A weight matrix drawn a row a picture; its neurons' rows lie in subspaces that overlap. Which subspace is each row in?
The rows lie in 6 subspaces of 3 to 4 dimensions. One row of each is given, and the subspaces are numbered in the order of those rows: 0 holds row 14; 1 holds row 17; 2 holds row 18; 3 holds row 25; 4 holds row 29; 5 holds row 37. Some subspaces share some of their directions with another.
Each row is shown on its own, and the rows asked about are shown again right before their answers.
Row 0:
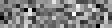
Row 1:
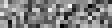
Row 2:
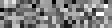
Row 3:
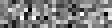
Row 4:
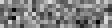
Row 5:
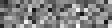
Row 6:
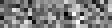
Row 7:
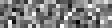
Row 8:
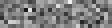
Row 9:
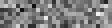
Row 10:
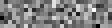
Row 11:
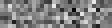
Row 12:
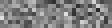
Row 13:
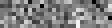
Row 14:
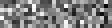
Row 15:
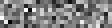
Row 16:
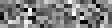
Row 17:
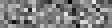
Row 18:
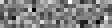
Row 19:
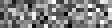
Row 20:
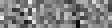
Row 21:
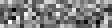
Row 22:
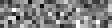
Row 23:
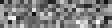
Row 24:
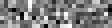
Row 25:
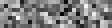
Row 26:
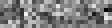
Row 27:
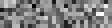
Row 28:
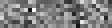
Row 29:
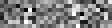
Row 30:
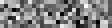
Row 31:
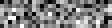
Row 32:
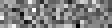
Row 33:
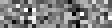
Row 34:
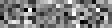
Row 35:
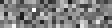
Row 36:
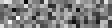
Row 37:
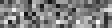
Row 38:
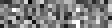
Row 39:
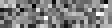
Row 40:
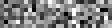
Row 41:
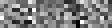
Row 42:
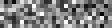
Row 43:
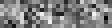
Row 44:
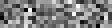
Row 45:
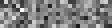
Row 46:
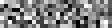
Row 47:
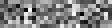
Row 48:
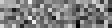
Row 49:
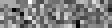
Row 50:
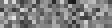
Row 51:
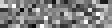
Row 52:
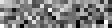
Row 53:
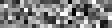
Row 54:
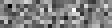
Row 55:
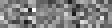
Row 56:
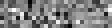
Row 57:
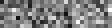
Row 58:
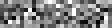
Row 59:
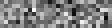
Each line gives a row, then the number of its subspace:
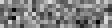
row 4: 2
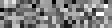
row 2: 0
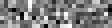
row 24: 4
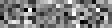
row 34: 1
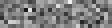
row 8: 1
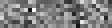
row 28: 3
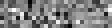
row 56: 4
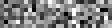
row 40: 5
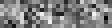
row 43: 3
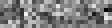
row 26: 3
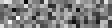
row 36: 5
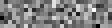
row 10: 1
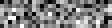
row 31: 2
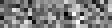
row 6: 2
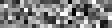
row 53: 3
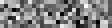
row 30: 3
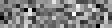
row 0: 1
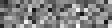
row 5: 4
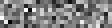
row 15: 1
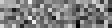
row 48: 4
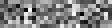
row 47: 4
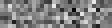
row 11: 1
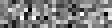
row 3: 2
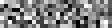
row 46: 3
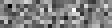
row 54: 1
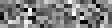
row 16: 5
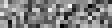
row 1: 4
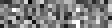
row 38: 5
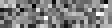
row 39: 0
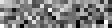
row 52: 4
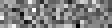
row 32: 2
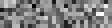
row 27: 0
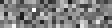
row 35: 2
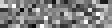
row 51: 0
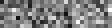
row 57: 2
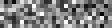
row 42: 0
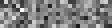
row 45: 0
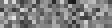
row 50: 0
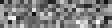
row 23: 2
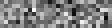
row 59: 5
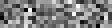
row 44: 1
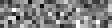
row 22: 3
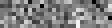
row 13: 3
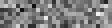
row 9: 0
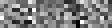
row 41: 3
